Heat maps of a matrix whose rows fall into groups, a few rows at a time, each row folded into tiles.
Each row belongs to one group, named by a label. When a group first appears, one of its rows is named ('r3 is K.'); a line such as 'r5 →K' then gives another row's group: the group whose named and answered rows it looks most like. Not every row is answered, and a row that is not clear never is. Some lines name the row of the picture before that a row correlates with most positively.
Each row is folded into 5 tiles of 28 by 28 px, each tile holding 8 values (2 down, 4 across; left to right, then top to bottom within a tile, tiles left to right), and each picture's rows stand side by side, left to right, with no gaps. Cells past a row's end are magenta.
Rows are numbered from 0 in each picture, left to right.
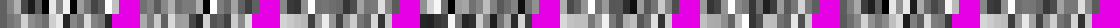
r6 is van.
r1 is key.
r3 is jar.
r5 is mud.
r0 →van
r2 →mud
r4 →mud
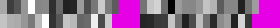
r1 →jar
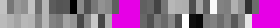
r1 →key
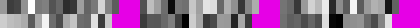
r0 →mud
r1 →jar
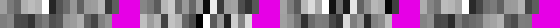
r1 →key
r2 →key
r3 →key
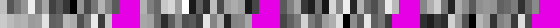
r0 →mud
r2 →van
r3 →jar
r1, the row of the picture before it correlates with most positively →2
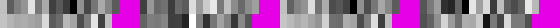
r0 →mud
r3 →van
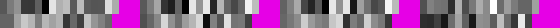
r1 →van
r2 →van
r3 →jar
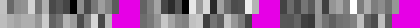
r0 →mud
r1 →van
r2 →jar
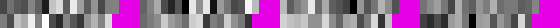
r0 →key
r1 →van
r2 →mud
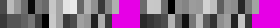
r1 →jar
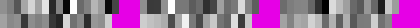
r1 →mud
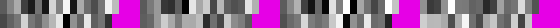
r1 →van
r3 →mud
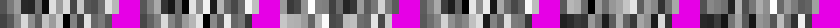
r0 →van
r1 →van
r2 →mud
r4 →jar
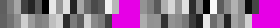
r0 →van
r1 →key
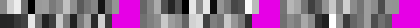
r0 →jar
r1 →van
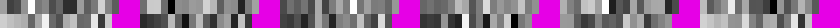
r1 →jar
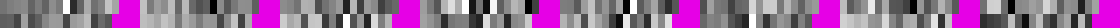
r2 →key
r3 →key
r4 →key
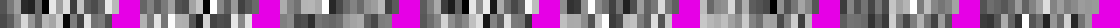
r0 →van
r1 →key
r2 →key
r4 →mud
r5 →mud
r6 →jar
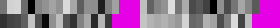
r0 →jar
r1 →mud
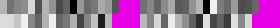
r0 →mud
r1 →key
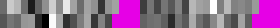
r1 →jar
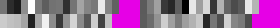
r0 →mud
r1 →van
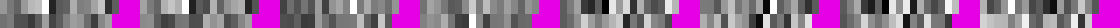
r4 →van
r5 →key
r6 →van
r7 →mud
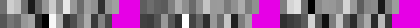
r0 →jar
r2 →jar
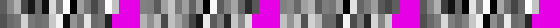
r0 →van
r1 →key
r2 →key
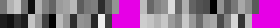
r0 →jar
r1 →mud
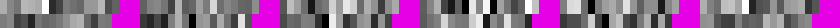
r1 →jar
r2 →jar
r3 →van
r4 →jar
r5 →key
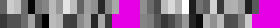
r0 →jar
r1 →key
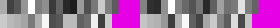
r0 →mud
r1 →mud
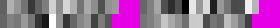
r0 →jar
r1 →van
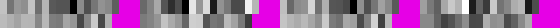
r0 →mud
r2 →mud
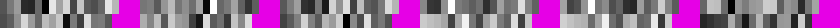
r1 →key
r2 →van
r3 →mud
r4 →mud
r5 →jar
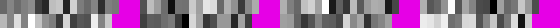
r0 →key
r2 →key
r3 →mud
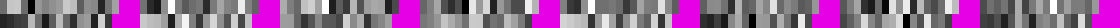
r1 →mud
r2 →key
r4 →mud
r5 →jar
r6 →van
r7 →jar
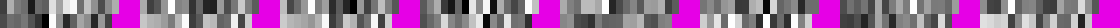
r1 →mud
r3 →van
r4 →key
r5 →key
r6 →jar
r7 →mud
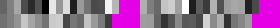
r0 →van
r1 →key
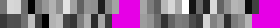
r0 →jar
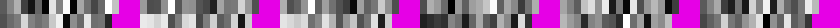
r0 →van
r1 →mud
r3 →jar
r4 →key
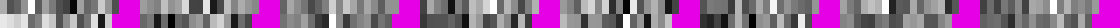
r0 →mud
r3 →jar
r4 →key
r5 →jar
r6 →key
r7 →jar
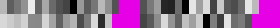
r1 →van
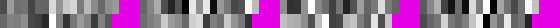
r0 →jar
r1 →van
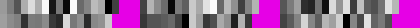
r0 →key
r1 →jar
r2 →van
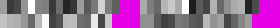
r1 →key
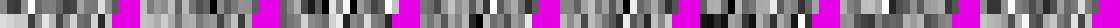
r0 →mud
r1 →mud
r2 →van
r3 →key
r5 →jar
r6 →key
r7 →mud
